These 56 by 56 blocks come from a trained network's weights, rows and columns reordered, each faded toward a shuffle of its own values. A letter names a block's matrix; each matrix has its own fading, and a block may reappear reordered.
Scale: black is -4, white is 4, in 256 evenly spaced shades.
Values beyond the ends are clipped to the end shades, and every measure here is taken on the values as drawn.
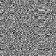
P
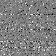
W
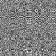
P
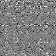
W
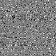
W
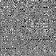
W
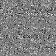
W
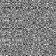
P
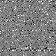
W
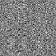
P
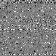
W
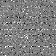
W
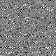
W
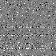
W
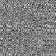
P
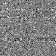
W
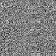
P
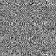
P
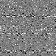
W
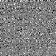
W
